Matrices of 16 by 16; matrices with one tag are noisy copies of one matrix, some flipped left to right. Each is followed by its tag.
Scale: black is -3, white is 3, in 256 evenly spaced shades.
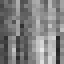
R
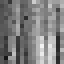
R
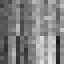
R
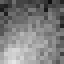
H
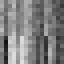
R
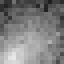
H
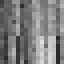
R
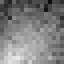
H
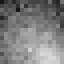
H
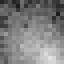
H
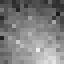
H
